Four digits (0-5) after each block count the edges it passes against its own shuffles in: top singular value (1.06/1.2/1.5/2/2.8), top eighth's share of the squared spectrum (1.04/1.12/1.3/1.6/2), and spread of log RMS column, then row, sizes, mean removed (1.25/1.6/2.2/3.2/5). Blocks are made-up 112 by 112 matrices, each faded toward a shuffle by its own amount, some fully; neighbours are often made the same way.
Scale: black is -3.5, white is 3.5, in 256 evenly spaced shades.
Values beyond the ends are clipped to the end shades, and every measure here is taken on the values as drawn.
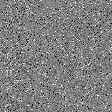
3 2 1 0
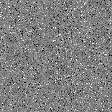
3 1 0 0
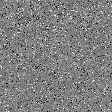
2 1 0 0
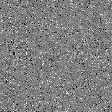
3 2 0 1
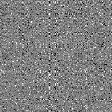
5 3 2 2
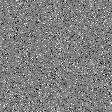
2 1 0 0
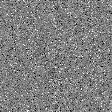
0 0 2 0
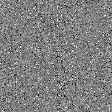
1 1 2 0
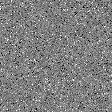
2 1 0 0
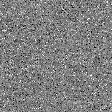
3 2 0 0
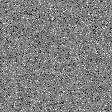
1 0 0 0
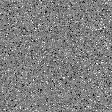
1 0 0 0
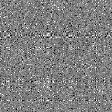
4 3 2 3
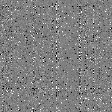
2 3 3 2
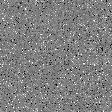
2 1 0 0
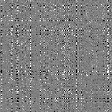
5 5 4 3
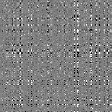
5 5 4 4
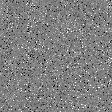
2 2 0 1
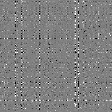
5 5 3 3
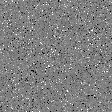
2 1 0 0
